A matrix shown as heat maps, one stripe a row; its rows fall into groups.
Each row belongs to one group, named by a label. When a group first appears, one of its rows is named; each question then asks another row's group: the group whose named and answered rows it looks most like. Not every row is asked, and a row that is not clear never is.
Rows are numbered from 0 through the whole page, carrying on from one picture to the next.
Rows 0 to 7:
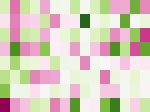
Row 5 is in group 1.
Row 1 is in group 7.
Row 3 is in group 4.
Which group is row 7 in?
7
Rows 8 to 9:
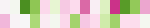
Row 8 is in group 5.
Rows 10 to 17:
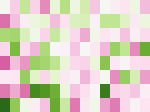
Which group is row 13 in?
4
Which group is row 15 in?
5
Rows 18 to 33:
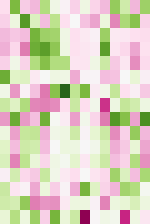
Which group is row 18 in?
4
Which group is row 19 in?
5
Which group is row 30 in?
4
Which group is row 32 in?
1
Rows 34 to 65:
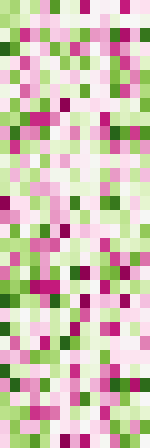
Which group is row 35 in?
1
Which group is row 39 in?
4
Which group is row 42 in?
1
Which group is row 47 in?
1
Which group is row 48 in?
7
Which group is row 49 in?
7
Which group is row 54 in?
1
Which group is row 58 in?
5
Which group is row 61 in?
4
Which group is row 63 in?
1
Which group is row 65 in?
5
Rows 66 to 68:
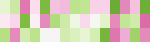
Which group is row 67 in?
5
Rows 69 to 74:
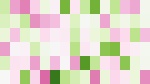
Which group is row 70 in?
1
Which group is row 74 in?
5
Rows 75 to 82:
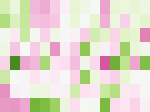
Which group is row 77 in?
5
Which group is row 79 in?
4
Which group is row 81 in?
7
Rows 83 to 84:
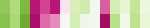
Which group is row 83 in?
1
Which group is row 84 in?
1
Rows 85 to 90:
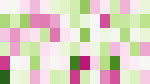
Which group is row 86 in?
1
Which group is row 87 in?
7
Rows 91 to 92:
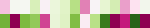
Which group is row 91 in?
7
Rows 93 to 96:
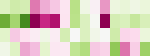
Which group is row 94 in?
1
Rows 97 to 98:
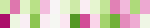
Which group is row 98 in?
7
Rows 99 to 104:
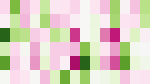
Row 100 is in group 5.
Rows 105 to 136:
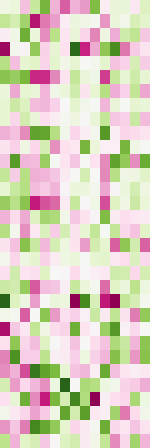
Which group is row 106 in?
1
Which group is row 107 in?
5
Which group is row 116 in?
4
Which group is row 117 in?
1
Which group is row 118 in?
1
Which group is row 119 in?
1
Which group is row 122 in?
5
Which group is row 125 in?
1
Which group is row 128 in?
7
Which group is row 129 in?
4
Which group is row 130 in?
4
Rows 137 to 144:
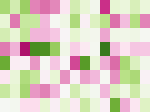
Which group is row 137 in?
1
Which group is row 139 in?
1
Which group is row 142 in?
5
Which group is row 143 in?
1
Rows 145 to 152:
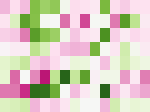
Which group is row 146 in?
5
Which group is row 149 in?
1
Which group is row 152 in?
1
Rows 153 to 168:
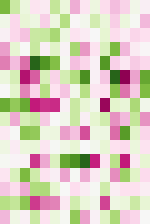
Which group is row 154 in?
5
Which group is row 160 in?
1
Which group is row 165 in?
5
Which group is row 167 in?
1
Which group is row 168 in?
7
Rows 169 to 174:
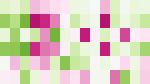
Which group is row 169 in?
1
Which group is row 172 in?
1
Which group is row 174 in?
5
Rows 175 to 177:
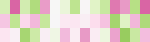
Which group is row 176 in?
4
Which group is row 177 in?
5
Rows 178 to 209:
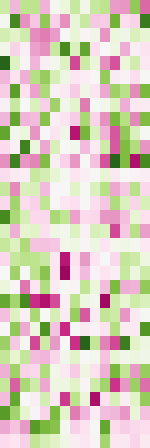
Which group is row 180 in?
1
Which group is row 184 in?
4
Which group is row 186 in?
4
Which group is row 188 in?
5
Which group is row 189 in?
4
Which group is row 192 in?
4
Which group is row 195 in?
1
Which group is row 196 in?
5
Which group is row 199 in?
1
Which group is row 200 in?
7
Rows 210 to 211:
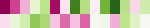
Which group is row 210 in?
7
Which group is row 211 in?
5
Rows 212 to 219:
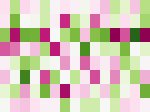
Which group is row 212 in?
4
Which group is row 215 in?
7
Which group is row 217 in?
5
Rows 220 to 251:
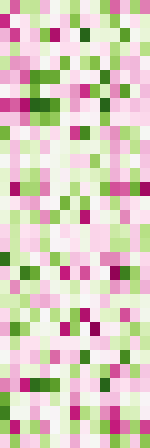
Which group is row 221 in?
7
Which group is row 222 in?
7
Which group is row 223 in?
4
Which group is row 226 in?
5
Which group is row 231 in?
5
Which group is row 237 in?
4
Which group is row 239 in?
5
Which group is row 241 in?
1
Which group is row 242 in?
7
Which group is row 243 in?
5
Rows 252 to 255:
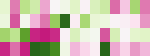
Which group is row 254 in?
1
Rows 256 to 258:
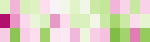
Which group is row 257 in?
7
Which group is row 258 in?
4
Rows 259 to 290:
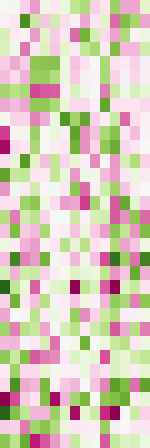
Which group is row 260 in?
5
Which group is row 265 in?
1
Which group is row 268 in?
7
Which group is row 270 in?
5
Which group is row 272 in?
7
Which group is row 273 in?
5
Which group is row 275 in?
4
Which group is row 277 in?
4
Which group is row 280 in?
4
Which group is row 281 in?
7
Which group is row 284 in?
1
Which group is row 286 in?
4
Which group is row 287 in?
7
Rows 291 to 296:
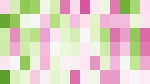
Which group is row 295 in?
5
